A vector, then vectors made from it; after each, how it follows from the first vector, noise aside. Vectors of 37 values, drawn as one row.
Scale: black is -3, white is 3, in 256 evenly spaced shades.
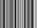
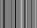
partly zeroed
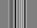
partly zeroed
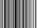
sign-scrambled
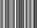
negated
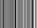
partly zeroed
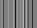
partly zeroed
